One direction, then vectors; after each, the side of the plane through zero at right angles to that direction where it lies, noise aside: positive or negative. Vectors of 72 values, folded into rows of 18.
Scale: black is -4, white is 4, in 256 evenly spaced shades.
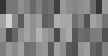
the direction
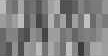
negative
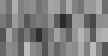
negative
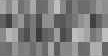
negative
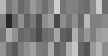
negative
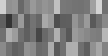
negative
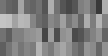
positive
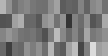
negative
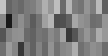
negative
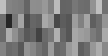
negative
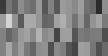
positive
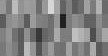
negative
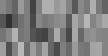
negative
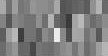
negative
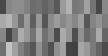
positive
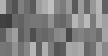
negative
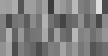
negative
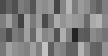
positive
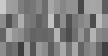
negative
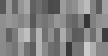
positive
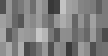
positive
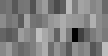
positive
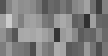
positive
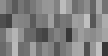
negative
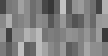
positive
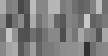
negative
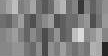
negative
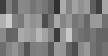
positive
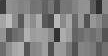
positive
